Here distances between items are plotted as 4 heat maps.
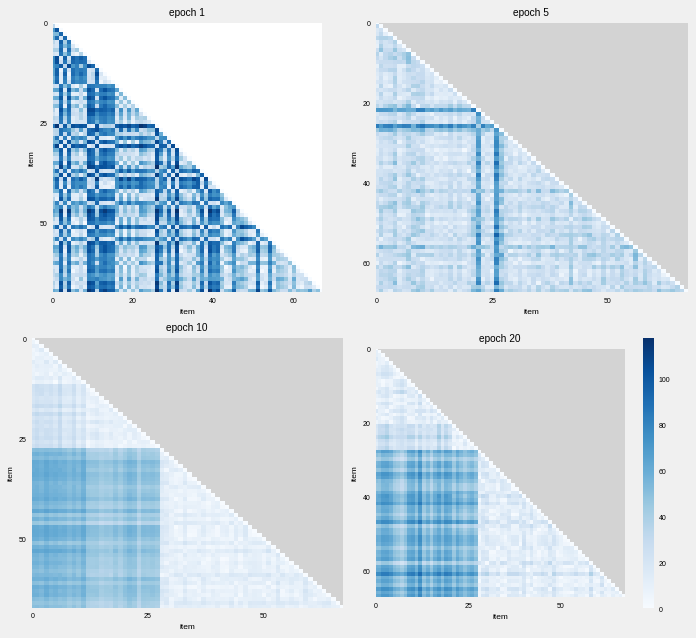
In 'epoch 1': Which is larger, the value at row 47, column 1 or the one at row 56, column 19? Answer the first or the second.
the first
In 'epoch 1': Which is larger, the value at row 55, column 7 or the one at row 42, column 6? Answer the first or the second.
the second
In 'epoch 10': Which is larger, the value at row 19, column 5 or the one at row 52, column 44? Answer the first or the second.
the first
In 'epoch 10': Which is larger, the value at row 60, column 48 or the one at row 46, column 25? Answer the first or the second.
the second
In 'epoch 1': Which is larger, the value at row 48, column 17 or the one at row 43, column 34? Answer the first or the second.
the first
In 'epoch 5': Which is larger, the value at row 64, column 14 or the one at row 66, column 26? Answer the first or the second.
the second
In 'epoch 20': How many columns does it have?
68
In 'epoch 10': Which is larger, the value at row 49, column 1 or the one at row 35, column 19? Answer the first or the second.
the first
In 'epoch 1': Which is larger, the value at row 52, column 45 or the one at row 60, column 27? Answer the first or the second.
the second
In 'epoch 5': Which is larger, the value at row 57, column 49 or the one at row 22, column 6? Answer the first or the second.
the second
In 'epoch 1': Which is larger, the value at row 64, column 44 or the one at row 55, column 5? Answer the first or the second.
the first
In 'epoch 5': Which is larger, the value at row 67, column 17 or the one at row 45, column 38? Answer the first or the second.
the first
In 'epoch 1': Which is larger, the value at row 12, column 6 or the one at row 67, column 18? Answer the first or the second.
the first
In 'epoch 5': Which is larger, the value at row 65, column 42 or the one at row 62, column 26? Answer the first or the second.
the second
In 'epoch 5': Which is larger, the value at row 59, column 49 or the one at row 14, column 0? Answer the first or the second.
the first
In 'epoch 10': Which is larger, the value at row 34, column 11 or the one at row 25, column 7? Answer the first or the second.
the first
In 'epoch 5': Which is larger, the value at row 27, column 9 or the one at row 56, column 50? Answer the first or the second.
the first
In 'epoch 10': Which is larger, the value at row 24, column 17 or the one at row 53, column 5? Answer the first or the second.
the second
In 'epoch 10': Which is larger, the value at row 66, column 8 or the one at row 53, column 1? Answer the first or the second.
the second
